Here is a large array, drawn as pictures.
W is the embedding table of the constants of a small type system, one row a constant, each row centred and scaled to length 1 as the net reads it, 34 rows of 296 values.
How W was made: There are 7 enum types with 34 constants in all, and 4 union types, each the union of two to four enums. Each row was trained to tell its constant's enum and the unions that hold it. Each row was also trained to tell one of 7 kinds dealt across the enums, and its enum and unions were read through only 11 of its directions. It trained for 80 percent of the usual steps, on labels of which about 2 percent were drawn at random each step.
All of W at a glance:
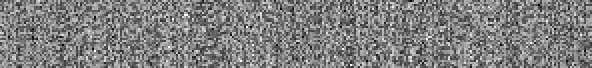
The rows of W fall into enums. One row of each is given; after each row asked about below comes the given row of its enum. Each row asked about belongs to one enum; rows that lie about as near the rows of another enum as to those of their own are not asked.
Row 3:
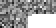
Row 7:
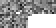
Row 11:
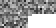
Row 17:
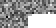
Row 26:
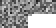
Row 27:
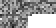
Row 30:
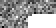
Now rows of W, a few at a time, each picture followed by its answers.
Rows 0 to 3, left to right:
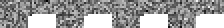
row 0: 17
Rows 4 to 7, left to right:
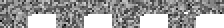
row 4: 3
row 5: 17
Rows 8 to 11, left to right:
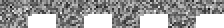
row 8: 3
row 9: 26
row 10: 26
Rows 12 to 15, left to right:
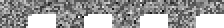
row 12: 26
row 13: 17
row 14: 30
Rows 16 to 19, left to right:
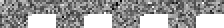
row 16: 7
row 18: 11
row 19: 17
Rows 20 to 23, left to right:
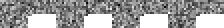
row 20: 7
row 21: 17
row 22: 11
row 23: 27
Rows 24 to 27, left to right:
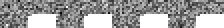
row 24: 7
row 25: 30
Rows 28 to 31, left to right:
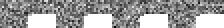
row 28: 11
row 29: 11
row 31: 7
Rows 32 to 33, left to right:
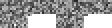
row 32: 7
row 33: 27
